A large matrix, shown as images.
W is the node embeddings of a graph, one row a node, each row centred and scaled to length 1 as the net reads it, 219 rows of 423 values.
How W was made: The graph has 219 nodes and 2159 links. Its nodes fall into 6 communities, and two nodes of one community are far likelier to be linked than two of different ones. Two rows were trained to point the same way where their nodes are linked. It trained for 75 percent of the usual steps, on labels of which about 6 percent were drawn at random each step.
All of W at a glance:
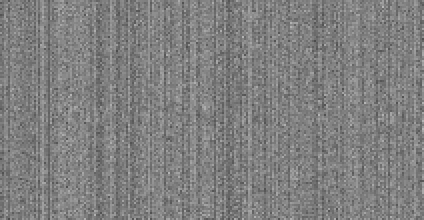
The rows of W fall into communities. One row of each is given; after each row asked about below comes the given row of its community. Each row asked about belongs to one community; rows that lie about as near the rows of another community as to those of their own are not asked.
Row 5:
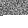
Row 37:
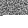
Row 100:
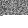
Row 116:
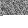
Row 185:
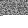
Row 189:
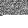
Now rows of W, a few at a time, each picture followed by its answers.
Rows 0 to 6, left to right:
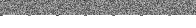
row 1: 116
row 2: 37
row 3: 116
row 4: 37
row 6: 116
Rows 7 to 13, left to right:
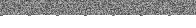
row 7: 37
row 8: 185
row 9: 100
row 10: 37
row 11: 116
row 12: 189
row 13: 37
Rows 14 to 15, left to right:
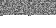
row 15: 189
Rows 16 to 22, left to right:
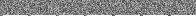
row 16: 100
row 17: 37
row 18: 185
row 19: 5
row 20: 189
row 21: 185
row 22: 5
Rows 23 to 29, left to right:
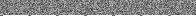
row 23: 37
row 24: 37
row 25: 37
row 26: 5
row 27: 5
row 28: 5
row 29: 116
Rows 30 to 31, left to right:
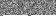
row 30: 185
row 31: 189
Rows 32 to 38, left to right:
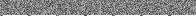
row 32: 5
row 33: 5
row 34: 116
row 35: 5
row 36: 189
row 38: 189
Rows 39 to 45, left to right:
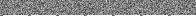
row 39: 37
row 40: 5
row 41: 185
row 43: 189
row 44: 37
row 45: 37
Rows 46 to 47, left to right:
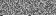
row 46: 37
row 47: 185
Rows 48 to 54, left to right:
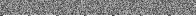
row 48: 5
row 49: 116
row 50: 116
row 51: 5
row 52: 100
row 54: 185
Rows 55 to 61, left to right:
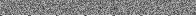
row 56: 37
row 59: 116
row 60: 100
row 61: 116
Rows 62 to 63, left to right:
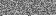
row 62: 185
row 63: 5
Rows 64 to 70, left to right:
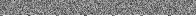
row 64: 100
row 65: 37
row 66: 116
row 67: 189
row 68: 189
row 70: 5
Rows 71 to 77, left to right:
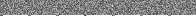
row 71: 37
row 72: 100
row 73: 37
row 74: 189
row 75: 189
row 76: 116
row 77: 37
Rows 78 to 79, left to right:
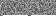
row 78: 185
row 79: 5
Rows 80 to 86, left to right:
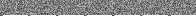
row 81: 37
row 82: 37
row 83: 37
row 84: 5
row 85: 5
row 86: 185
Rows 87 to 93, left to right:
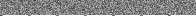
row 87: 37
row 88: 185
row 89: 185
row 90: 185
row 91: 5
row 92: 37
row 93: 185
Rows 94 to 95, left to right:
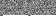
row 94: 185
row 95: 185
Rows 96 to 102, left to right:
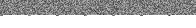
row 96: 116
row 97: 100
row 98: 37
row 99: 5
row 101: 37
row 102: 185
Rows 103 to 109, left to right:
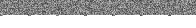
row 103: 37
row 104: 189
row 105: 116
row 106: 5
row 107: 189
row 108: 189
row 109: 5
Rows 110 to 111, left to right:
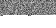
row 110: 37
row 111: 189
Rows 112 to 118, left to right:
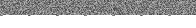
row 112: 189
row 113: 100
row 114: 100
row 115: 100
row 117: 100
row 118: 100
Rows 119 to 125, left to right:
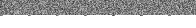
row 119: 100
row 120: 100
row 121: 100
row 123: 5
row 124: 37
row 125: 116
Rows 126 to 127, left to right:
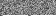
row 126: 189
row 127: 189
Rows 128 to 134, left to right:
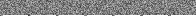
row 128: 116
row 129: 189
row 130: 5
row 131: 37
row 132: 189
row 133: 116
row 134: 116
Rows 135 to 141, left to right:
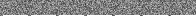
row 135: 116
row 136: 189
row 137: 5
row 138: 5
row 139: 189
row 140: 100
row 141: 189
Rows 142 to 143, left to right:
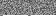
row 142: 100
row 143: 185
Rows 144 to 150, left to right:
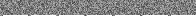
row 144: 116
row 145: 189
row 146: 116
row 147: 189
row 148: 5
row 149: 5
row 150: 5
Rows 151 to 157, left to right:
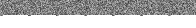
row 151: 116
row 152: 37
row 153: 116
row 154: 37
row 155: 189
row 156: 185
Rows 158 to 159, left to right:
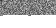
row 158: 100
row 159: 116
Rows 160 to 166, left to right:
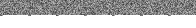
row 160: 189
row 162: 100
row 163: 116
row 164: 100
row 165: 116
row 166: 185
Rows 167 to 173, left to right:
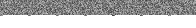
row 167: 37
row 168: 100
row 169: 116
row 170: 185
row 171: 37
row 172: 37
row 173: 116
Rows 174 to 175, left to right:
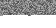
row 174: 116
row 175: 5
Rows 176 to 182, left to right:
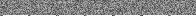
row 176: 37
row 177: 5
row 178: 116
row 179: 100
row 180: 5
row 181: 37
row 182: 100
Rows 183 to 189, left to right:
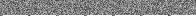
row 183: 185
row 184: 5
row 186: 100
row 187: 5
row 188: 5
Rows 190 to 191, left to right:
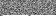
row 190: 100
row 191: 100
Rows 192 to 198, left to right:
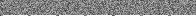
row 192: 116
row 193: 100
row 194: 185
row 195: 116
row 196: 37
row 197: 185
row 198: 100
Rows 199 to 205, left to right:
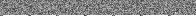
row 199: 37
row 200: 189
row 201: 100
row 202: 189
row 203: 37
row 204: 189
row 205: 185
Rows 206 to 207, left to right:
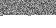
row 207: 116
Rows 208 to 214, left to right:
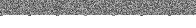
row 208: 37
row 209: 5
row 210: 100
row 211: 100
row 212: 189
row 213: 37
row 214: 189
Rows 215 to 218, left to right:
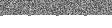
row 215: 189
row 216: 185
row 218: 37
